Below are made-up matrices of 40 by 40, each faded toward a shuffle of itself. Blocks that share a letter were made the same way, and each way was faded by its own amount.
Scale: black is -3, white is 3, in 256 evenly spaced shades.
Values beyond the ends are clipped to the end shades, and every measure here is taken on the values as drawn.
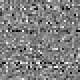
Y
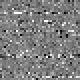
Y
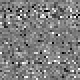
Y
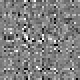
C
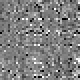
C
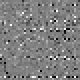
C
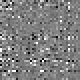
C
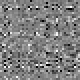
C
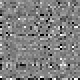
C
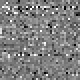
Y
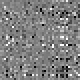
C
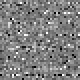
Y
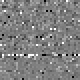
Y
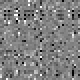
C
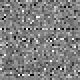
Y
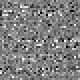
Y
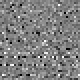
Y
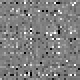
C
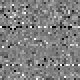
Y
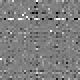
C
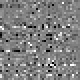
C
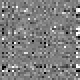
C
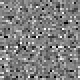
Y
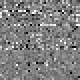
Y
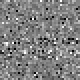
Y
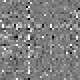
C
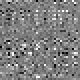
C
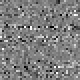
Y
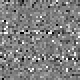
Y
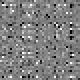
C
